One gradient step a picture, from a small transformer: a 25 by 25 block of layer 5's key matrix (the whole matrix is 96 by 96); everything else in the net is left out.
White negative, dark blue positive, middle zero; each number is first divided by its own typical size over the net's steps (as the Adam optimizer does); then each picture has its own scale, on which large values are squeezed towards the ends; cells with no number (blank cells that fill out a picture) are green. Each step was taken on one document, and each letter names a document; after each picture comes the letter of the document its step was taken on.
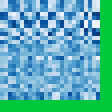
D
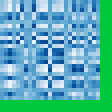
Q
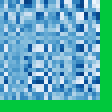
D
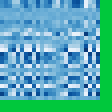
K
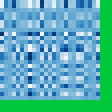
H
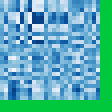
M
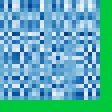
K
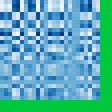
H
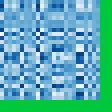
K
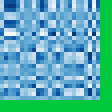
K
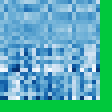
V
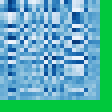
M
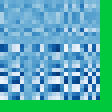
D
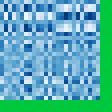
D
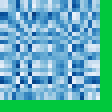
D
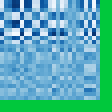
K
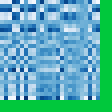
V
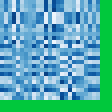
M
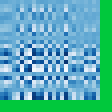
Q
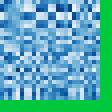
Q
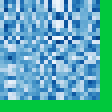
Q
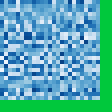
M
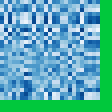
M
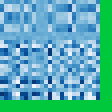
V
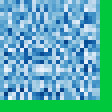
Q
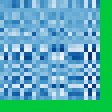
K
